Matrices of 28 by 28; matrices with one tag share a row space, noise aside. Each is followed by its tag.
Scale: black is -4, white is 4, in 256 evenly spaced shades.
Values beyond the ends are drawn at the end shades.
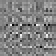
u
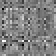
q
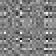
u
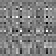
u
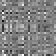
q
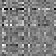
q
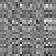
u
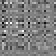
q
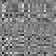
q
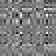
u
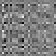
q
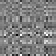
u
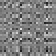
u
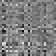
q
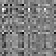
q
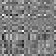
q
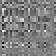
q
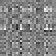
u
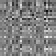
u
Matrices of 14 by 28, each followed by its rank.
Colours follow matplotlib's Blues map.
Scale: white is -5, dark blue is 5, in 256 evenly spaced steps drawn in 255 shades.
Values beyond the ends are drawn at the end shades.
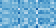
two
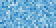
full rank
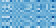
two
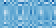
two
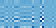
one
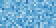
full rank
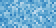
full rank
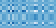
one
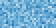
full rank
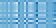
one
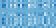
two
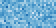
full rank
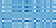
one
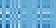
one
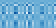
one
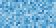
full rank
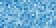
full rank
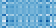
one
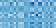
two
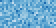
full rank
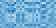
two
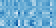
two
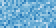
full rank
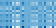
one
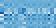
two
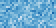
full rank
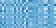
two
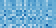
two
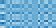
one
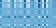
one
